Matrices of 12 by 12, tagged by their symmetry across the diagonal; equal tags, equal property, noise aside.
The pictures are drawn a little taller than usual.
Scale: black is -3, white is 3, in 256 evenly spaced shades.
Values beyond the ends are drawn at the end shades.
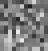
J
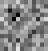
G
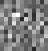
J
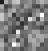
G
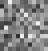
J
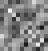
G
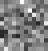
J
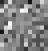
G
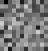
J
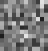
J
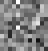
J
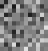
G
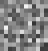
G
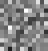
G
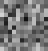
J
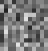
J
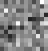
J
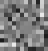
G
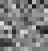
J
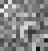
G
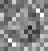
G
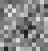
G
